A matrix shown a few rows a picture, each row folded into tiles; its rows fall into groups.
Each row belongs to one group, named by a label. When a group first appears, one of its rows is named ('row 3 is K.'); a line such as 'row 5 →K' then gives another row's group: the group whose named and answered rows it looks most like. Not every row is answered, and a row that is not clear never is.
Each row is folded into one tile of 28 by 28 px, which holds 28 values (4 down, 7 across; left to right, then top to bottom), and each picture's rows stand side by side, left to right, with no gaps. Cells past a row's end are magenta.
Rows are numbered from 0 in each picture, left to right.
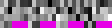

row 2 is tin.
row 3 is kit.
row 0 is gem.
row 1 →gem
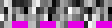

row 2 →gem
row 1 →tin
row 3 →kit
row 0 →kit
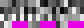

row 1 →kit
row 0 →kit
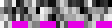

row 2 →kit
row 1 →gem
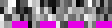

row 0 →tin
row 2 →gem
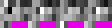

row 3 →gem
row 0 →gem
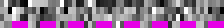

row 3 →kit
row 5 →gem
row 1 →tin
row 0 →gem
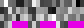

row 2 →gem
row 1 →kit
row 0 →kit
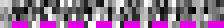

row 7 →gem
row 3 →kit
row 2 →tin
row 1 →kit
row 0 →tin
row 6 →tin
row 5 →tin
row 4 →tin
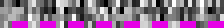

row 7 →tin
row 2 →tin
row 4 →gem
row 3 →kit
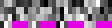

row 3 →tin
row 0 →kit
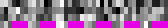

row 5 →gem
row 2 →tin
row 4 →kit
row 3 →tin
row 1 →tin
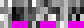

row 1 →kit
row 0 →tin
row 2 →tin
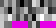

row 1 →kit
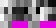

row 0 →tin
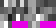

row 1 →gem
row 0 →tin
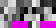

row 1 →kit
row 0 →tin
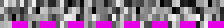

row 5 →gem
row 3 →gem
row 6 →kit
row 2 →gem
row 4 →kit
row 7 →kit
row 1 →gem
